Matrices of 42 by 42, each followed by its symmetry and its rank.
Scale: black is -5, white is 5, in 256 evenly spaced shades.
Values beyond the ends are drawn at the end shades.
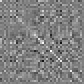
symmetric, rank five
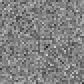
symmetric, full rank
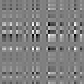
neither, rank one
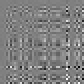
antisymmetric, rank two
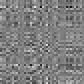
neither, rank three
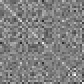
symmetric, rank five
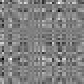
antisymmetric, rank two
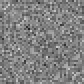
symmetric, full rank
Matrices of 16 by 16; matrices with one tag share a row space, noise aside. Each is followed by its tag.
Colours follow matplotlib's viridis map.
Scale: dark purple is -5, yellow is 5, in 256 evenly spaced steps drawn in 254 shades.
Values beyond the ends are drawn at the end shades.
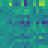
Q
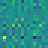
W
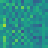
W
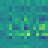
Q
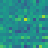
Q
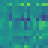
Q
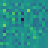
W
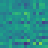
Q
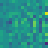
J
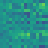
Q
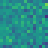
J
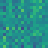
W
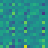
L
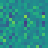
L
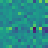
J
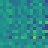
J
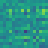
Q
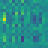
W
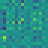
W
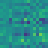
Q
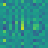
W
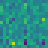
L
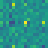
L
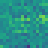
Q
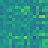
Q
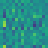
W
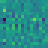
W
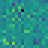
W
